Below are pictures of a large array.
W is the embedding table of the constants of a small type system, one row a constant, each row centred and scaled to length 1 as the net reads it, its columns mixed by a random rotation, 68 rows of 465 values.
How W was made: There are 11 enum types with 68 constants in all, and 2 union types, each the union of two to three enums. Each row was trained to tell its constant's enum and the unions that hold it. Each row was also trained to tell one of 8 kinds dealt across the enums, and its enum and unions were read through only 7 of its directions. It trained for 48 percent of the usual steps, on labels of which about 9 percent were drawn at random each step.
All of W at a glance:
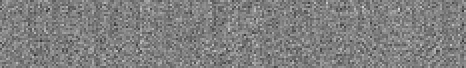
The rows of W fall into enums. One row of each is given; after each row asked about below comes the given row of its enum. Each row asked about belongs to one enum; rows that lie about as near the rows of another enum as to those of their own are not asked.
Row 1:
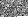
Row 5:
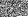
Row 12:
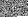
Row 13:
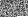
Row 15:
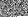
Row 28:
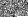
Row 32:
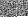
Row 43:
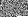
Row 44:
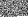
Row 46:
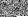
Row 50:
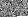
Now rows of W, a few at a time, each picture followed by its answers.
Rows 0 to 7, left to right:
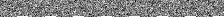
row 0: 12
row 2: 43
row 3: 15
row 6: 43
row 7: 28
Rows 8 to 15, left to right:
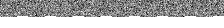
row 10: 28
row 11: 13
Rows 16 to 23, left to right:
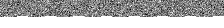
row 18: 44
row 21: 15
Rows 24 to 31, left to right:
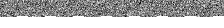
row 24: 13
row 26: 1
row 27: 15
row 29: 12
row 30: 28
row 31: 1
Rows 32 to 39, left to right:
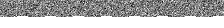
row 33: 46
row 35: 44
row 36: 15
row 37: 13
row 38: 46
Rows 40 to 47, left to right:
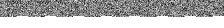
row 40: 5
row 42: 15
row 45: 32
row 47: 44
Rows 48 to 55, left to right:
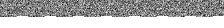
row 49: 12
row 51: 50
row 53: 12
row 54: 1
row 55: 32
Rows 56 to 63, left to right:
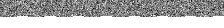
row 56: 12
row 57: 13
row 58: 1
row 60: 28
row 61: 50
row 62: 44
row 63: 13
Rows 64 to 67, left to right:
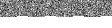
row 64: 43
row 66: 44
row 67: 46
